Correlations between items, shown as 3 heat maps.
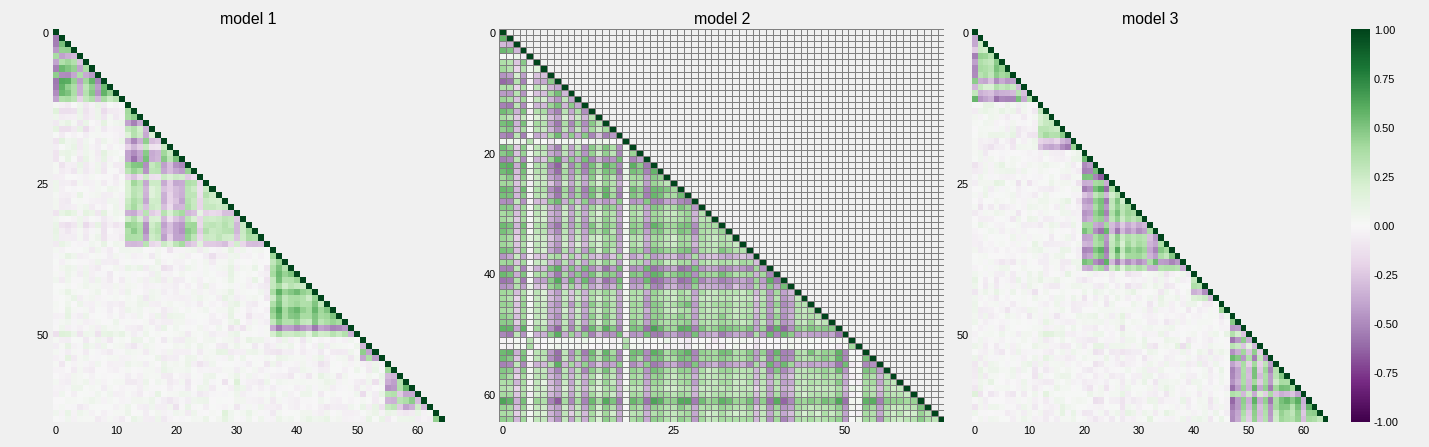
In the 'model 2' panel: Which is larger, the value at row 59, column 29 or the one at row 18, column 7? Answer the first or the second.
the first
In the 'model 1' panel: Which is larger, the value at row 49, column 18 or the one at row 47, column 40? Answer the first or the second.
the second
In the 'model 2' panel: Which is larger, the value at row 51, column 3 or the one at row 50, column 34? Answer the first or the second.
the first
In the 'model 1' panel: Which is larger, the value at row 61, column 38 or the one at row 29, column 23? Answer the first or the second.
the second
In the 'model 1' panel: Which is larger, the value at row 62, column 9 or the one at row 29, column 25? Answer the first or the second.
the second
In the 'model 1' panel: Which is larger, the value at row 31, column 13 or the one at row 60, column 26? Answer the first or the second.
the first
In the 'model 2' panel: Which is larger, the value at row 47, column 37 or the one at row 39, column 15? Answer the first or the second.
the first
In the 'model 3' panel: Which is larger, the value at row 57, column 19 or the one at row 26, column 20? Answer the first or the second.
the first
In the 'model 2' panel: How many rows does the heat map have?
65
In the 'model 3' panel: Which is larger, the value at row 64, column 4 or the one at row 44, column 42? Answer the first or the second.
the second
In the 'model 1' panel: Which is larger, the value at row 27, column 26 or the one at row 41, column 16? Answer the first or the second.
the first
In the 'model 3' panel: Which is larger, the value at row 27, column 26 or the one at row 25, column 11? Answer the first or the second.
the first
